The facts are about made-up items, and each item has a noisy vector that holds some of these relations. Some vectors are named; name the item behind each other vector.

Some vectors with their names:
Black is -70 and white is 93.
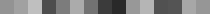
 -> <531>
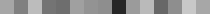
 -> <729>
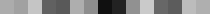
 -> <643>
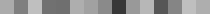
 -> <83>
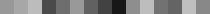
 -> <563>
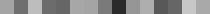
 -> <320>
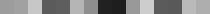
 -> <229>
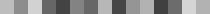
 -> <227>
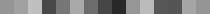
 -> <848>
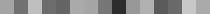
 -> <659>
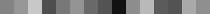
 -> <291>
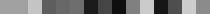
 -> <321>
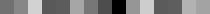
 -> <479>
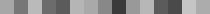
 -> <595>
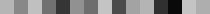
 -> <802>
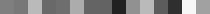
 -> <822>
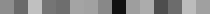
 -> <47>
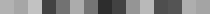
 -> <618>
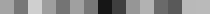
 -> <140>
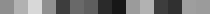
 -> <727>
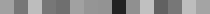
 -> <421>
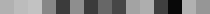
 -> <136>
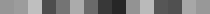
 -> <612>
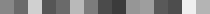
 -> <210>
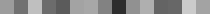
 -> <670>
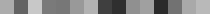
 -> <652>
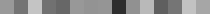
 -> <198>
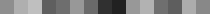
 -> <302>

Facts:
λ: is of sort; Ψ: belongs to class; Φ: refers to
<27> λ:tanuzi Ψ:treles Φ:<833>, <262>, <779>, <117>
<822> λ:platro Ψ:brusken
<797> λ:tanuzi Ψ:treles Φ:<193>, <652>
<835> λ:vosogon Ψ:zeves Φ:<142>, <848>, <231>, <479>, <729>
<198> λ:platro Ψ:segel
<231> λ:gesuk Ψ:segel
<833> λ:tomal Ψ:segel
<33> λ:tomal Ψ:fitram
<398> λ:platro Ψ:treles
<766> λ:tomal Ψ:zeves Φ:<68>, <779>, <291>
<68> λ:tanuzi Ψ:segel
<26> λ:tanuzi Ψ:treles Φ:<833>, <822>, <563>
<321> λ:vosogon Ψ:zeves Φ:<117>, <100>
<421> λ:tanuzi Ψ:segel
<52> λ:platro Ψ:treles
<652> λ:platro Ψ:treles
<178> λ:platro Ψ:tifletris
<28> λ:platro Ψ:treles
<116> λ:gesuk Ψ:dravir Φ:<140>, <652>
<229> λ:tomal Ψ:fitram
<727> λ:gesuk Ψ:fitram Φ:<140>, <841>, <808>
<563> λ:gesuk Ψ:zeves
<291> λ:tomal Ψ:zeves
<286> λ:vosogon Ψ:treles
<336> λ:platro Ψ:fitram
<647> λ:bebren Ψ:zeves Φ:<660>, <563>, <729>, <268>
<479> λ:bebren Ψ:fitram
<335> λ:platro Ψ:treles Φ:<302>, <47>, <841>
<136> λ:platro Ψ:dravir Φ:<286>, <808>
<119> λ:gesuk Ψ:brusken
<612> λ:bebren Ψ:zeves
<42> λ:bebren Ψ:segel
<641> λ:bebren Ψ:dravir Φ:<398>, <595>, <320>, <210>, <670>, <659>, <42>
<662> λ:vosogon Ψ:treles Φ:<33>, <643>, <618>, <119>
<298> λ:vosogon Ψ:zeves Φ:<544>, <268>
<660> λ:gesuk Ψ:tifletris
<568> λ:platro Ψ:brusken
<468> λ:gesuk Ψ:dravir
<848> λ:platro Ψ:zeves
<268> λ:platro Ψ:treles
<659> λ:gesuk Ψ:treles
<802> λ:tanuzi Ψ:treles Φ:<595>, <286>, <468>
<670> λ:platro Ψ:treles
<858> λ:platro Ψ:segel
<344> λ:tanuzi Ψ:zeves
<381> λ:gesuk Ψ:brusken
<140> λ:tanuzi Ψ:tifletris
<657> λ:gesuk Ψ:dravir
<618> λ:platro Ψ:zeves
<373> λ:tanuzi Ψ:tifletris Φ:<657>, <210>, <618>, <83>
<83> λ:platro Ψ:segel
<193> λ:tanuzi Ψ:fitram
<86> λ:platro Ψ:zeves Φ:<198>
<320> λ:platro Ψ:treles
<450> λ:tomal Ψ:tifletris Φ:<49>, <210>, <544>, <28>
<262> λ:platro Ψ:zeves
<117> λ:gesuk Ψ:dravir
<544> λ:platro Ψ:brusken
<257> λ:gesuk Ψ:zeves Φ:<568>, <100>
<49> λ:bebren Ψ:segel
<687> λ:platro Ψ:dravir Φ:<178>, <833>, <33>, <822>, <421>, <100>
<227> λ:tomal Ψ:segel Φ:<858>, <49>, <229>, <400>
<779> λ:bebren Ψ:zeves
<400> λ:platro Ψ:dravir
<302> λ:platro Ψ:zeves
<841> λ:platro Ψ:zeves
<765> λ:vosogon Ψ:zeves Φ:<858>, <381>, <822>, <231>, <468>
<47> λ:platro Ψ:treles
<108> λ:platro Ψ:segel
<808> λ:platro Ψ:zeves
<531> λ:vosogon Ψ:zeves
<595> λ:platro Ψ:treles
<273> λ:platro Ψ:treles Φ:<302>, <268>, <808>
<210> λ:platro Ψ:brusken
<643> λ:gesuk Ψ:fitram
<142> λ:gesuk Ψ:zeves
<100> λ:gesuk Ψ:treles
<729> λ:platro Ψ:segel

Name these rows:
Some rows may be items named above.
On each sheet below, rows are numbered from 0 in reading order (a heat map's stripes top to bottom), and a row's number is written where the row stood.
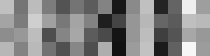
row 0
<27>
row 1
<140>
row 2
<779>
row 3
<26>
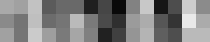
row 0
<321>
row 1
<381>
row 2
<140>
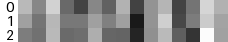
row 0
<227>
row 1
<833>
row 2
<822>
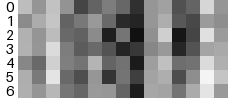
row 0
<335>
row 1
<841>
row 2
<687>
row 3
<116>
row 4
<660>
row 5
<450>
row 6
<268>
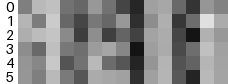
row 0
<808>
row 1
<662>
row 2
<136>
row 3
<47>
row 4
<657>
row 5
<286>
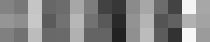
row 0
<119>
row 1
<657>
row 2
<822>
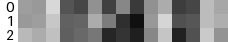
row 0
<641>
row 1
<33>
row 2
<257>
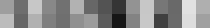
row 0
<178>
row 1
<100>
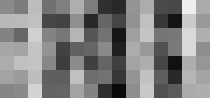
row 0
<568>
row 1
<765>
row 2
<660>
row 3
<273>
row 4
<136>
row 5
<468>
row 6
<193>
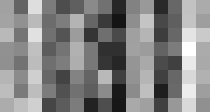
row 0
<797>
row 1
<117>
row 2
<373>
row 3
<544>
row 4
<568>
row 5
<227>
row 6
<27>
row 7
<298>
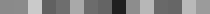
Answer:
<400>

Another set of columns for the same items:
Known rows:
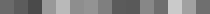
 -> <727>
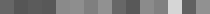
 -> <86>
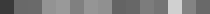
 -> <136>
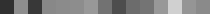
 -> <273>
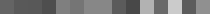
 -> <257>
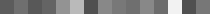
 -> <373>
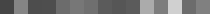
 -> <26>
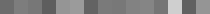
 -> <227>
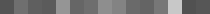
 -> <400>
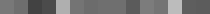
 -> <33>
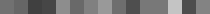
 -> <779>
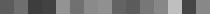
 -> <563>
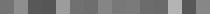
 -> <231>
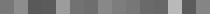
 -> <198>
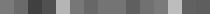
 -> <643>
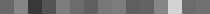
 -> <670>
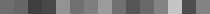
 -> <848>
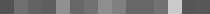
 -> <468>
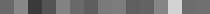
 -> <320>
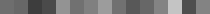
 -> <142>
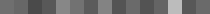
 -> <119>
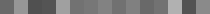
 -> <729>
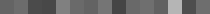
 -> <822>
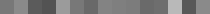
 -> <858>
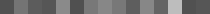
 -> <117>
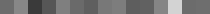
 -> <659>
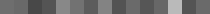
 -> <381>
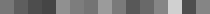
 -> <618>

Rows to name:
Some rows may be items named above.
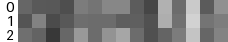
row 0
<257>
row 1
<27>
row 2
<841>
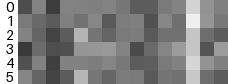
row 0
<335>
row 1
<797>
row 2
<193>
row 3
<647>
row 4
<335>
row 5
<193>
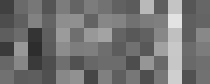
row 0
<687>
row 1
<641>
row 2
<302>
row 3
<268>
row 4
<100>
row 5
<210>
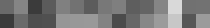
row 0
<595>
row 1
<647>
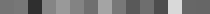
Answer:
<140>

